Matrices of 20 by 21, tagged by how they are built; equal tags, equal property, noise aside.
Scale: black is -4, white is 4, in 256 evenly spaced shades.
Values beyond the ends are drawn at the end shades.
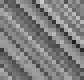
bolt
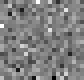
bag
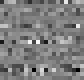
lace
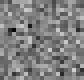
bag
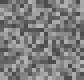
bag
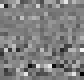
lace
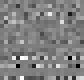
lace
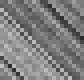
bolt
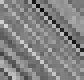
bolt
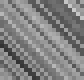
bolt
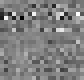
lace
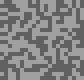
bag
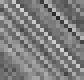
bolt
